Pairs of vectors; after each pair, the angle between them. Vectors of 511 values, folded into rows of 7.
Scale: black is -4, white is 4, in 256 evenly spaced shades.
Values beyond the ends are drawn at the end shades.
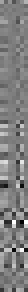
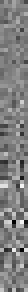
nearly opposite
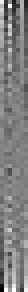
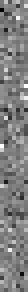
orthogonal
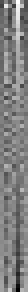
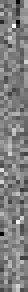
partly opposed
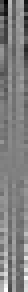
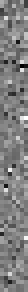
orthogonal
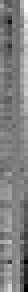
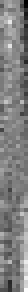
nearly opposite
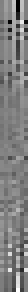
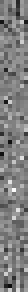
partly aligned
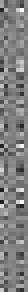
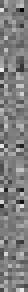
nearly opposite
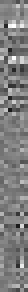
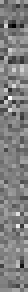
nearly opposite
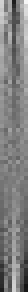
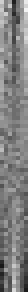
nearly parallel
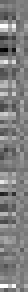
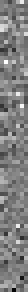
partly aligned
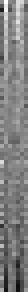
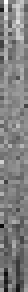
nearly parallel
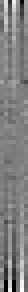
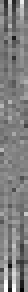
nearly opposite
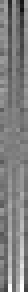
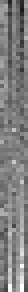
nearly parallel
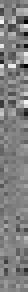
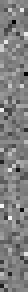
orthogonal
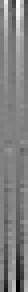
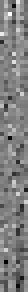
partly aligned
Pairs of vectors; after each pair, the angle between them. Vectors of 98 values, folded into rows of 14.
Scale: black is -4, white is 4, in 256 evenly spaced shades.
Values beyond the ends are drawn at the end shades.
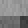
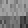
nearly parallel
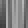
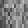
partly aligned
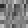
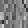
partly aligned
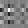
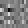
nearly opposite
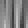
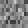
orthogonal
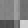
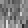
partly opposed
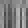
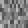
orthogonal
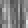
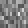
orthogonal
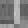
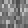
partly opposed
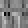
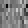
orthogonal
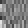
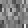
partly opposed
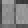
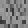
orthogonal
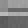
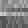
nearly parallel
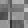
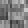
nearly parallel
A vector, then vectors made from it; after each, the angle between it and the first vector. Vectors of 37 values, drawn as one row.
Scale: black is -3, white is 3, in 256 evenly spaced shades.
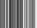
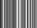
orthogonal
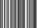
orthogonal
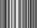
partly opposed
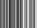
nearly parallel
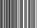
partly aligned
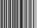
partly aligned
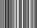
partly opposed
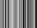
nearly opposite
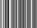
partly opposed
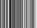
nearly parallel
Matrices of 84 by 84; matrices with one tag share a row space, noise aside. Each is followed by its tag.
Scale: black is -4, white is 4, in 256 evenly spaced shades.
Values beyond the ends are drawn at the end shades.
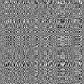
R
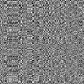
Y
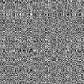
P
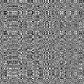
Y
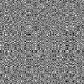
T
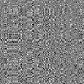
Y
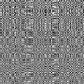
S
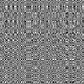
T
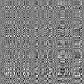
R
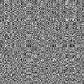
T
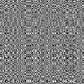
T
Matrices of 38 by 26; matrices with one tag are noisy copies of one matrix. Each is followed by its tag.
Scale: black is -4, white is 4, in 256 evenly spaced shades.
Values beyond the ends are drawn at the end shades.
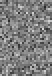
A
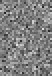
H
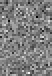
A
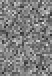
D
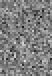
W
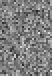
W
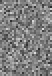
H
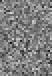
H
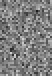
W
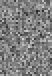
W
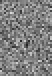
H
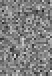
W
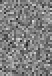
H
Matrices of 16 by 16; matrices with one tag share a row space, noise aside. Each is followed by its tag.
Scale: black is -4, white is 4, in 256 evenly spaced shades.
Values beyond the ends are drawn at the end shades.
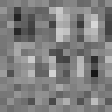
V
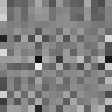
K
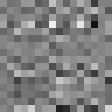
V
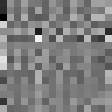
K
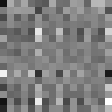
K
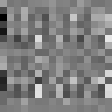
K
